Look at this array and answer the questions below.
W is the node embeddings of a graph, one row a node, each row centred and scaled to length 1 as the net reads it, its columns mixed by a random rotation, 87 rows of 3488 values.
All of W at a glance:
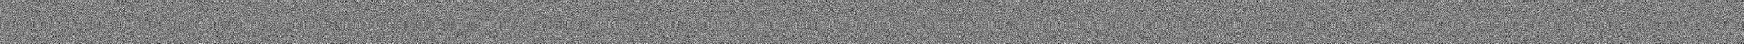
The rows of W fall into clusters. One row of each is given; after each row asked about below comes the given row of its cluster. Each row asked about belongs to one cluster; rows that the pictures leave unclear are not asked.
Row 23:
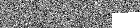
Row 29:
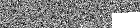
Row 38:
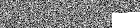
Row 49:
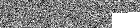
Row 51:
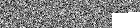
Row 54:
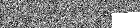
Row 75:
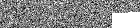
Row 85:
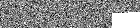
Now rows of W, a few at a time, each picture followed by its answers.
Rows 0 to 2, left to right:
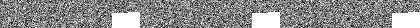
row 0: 54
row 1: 23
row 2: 23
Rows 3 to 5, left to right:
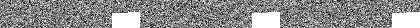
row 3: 23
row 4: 29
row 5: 85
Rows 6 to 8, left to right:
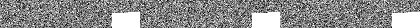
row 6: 75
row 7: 54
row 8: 75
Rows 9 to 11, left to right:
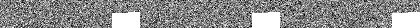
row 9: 23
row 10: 38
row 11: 29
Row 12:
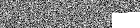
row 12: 38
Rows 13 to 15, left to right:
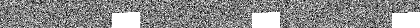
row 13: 85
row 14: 29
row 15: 49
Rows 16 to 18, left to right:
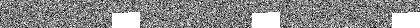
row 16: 85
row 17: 75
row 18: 49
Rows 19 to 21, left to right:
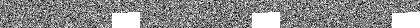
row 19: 49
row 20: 75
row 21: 75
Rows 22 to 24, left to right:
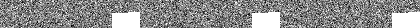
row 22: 23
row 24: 51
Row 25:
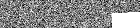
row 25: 38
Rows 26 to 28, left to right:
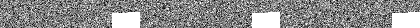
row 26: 38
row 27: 75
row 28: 23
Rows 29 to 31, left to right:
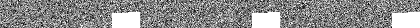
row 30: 54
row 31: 75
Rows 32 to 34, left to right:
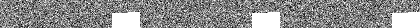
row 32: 23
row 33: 49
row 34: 29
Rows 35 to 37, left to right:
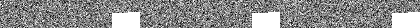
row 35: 85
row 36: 23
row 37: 54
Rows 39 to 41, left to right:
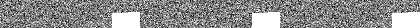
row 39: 29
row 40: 85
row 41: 29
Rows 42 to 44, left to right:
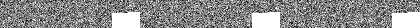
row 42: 54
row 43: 38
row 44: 54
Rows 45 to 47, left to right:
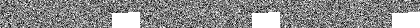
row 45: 51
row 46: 51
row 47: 51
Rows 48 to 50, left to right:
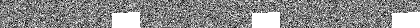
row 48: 54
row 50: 54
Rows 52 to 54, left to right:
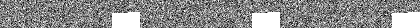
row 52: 54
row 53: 49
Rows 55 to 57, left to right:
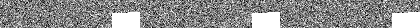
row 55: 49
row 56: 38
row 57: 85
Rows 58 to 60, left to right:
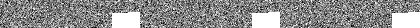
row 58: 49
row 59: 51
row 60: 23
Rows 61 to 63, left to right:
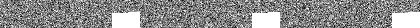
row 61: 51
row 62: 49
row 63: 75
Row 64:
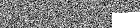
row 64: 38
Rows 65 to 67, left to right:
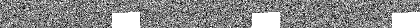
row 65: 75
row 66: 85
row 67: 29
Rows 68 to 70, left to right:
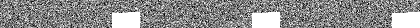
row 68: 38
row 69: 29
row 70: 75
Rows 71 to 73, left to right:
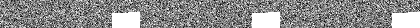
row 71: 51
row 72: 75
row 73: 75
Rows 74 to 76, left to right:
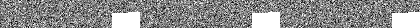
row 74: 54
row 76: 23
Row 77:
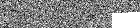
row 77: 29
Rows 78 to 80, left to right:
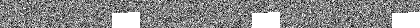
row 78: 54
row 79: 54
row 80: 23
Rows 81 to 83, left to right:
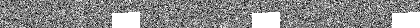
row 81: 51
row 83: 75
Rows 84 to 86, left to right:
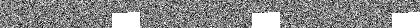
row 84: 23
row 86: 51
